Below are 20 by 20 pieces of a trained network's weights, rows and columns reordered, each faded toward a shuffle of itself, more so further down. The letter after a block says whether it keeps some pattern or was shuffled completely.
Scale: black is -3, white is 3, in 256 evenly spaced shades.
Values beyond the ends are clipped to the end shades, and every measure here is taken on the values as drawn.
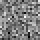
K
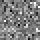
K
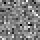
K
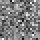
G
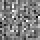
G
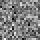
G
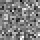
K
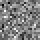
K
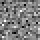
K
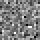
K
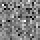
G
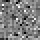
K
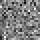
K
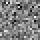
K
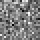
K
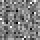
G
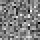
G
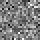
K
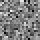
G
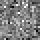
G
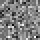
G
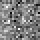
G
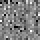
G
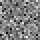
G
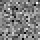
K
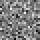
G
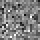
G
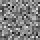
G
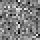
G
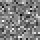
K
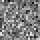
K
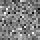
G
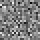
G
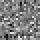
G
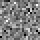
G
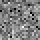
K
